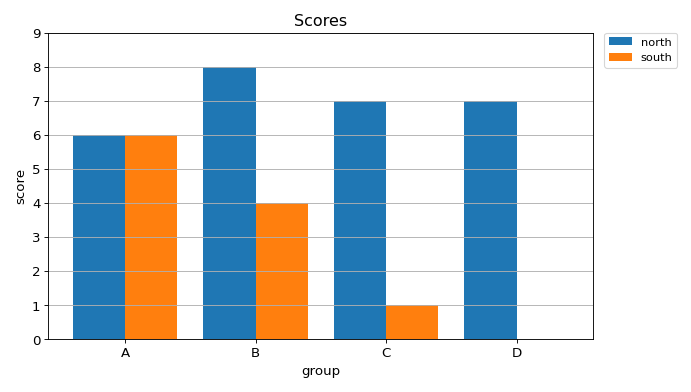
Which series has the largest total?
north
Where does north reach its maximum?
B
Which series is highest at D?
north
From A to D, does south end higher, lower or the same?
lower
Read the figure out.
Title: Scores
x-axis: group, ticks A B C D
y-axis: score, ticks 0 1 2 3 4 5 6 7 8 9
Legend: north, south
Values:
north: 6 8 7 7
south: 6 4 1 0
